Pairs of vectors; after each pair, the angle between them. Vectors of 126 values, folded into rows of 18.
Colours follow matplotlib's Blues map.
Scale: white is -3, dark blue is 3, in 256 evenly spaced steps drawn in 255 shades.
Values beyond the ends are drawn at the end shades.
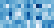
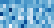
orthogonal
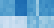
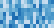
orthogonal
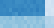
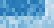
nearly parallel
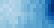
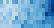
nearly parallel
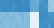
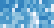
partly aligned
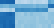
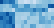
nearly parallel
